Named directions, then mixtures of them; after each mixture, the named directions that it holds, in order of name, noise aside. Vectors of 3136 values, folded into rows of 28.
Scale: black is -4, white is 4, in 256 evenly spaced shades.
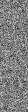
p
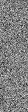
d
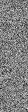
d, p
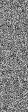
p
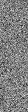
d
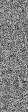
p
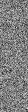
d, p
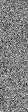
d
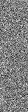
d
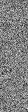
d, p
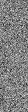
d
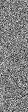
d, p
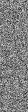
p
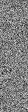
d, p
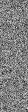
d, p
